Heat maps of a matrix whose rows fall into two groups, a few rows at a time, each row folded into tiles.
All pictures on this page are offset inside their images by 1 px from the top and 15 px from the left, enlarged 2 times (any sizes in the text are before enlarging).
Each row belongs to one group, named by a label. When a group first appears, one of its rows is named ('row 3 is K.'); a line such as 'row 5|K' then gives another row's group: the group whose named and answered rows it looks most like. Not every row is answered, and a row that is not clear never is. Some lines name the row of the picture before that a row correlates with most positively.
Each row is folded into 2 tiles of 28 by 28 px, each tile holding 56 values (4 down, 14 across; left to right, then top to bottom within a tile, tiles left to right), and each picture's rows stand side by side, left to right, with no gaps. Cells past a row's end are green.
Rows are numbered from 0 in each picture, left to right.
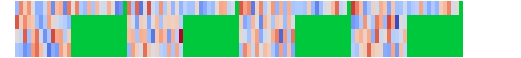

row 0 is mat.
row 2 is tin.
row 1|tin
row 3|tin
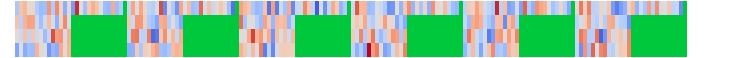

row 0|mat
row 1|mat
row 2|tin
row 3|mat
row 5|mat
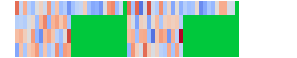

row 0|tin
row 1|tin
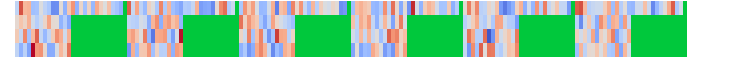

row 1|tin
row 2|mat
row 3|mat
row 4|mat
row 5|tin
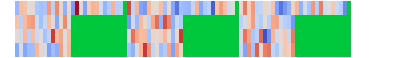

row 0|mat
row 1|tin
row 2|mat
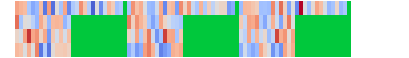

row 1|mat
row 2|mat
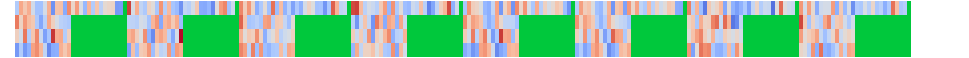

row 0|mat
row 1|tin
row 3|tin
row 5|mat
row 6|tin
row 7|tin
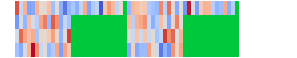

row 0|tin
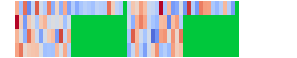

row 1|mat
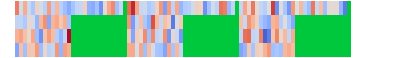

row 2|mat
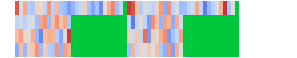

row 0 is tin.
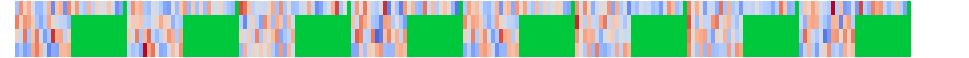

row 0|mat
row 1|mat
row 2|tin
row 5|tin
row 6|tin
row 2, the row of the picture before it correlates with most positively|1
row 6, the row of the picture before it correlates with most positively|0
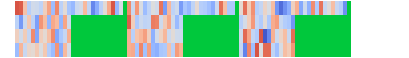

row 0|tin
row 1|tin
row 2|mat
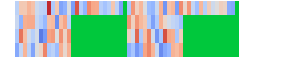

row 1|mat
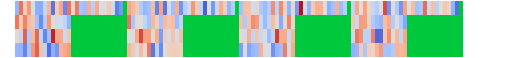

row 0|mat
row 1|tin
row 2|mat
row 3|mat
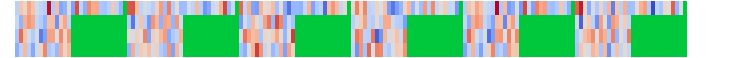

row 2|tin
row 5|tin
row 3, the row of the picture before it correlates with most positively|3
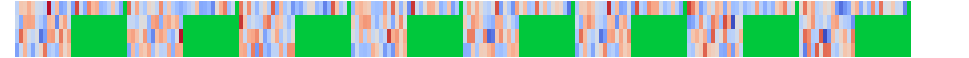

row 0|mat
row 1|tin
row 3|mat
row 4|mat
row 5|mat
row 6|tin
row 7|mat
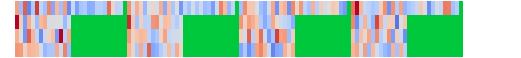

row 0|tin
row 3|tin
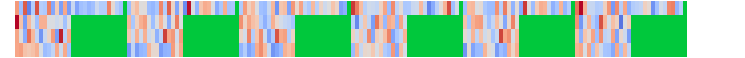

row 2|mat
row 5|tin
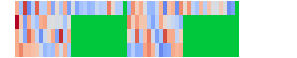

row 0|tin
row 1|mat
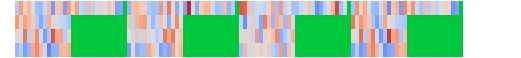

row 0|mat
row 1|mat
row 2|tin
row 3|mat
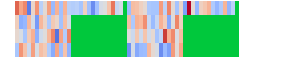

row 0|tin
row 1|mat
